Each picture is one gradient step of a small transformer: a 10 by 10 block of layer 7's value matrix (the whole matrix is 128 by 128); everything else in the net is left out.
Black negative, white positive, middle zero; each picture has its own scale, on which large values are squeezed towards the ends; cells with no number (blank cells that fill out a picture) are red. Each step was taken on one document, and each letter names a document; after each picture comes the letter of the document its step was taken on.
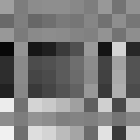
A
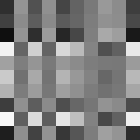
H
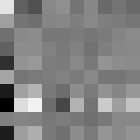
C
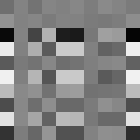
H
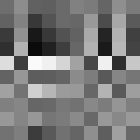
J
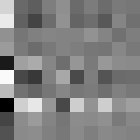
C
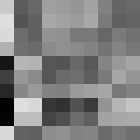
C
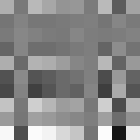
A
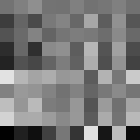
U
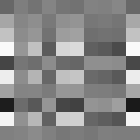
H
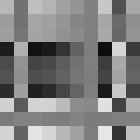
J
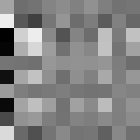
C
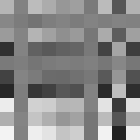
A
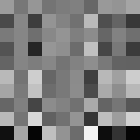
U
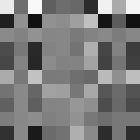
U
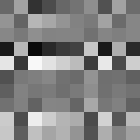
J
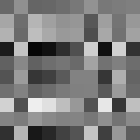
J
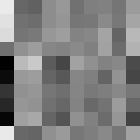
C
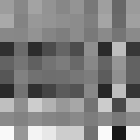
A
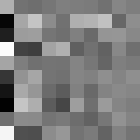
C
